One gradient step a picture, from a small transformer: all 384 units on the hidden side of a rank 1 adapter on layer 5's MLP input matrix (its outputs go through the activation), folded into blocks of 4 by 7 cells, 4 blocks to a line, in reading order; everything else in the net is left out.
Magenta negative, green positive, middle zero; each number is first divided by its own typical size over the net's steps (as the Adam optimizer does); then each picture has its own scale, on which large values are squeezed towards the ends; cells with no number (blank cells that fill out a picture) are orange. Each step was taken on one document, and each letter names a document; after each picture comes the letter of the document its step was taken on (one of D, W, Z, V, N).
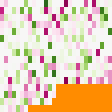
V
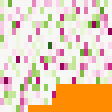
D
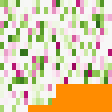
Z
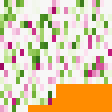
Z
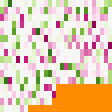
D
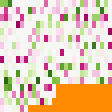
D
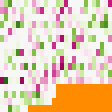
V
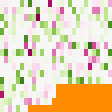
V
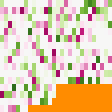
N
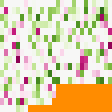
D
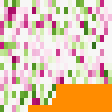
Z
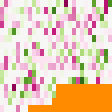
V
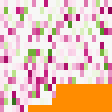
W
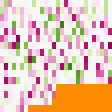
W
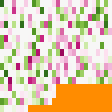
W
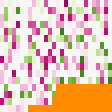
W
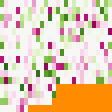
D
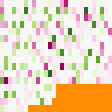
D
